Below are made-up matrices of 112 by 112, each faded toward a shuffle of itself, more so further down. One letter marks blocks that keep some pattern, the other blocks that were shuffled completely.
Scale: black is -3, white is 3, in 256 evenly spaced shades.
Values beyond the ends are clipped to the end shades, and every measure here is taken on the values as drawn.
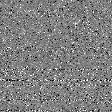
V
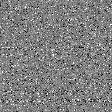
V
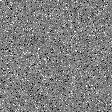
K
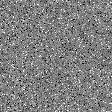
K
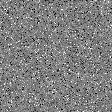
K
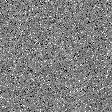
K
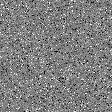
K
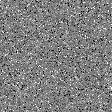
K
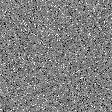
K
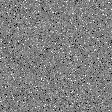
K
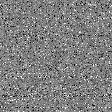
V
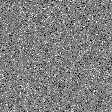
K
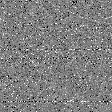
V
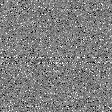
V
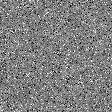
K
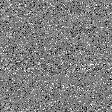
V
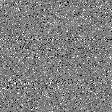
V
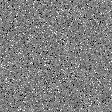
K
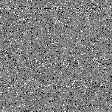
V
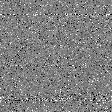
V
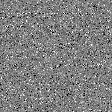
V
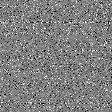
V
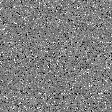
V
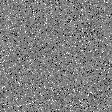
K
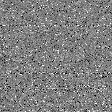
V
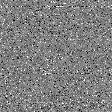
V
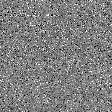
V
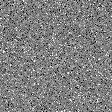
K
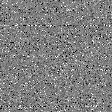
V
